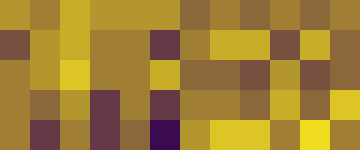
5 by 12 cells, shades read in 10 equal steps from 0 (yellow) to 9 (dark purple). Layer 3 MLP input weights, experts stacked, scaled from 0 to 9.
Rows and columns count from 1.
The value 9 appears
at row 5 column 6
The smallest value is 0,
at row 5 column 11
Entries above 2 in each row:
11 8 10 10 9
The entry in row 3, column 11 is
6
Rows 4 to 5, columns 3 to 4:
3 7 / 4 7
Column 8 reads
4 2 5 4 1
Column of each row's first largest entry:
7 6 9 4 6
